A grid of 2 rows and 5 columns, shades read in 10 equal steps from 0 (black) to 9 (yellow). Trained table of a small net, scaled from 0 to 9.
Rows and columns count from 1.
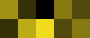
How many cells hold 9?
1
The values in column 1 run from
2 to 6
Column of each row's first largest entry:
1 3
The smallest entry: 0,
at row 1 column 3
